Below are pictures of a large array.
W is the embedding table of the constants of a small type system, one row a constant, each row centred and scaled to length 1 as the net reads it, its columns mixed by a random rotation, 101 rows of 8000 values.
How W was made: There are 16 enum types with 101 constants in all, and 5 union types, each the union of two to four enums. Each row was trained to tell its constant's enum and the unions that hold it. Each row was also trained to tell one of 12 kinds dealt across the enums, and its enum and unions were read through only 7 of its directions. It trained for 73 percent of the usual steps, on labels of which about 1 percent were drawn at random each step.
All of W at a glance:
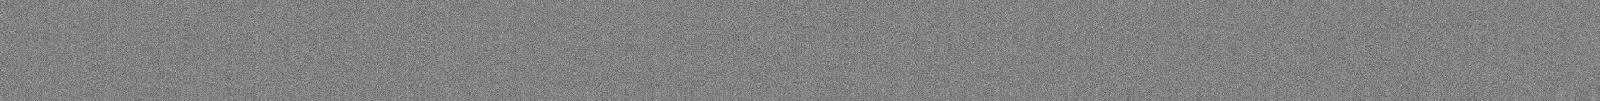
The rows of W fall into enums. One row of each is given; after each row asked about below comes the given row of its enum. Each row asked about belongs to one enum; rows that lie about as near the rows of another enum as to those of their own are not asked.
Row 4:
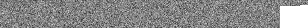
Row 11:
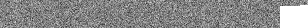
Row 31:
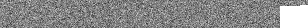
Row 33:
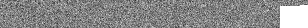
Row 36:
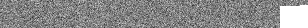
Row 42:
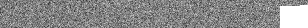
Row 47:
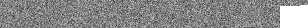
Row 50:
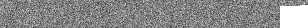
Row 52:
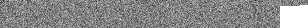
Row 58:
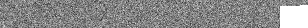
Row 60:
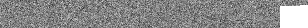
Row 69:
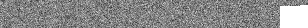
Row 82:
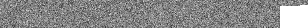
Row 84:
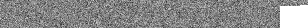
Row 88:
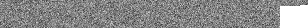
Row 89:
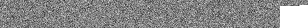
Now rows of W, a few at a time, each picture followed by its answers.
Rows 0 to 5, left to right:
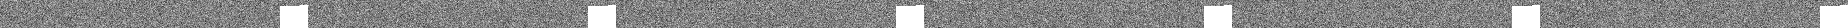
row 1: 11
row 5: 47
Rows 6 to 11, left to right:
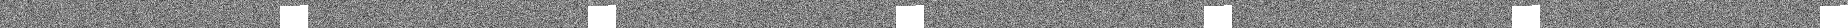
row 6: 88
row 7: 58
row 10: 82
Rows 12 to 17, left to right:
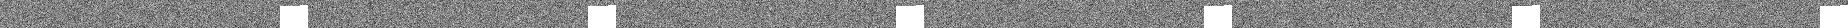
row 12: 84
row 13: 4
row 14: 82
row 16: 69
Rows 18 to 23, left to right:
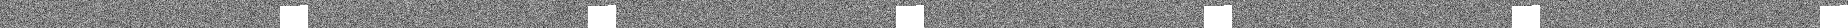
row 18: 36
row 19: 52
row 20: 50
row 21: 84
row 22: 69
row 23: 89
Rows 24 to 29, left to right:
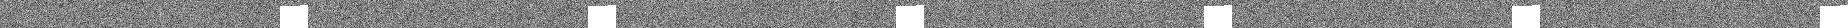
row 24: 82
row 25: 89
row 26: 36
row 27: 11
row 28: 58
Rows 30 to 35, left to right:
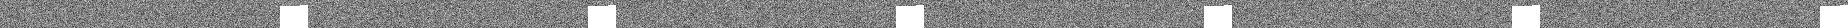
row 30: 82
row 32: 84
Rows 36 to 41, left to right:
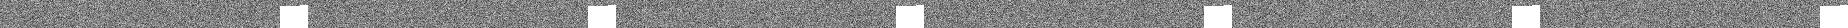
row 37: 58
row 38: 82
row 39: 89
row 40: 47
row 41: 36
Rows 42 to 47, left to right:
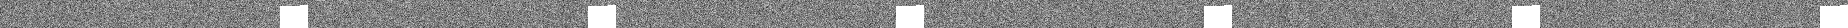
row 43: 36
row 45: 50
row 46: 60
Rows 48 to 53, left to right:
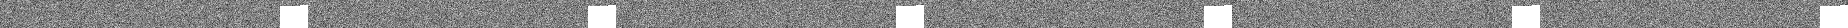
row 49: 47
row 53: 33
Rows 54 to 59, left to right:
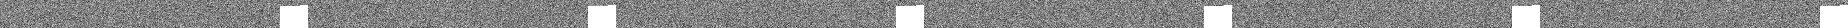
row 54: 88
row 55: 58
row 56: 11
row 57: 69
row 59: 58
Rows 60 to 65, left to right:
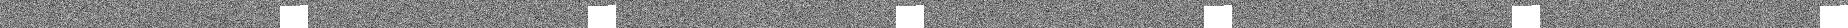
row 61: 4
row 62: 33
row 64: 89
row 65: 36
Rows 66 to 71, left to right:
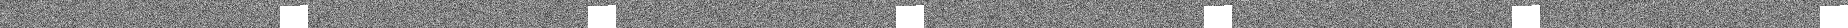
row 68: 84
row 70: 36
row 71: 11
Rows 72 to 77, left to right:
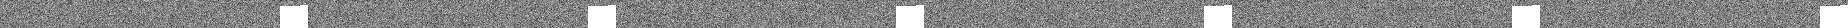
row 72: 47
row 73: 88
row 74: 4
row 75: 47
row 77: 88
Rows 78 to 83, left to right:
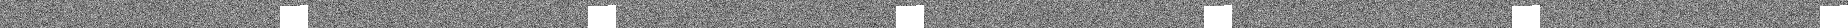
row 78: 52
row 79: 69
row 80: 31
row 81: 47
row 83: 89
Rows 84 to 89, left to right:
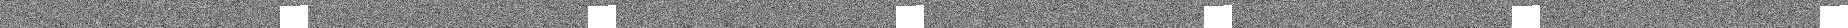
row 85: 11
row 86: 11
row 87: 69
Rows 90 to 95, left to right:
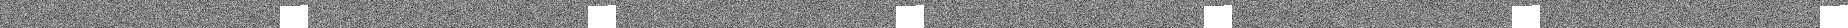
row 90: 4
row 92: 69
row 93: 88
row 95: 33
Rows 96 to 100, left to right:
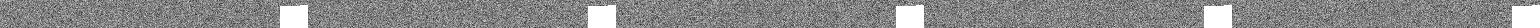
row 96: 89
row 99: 88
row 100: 52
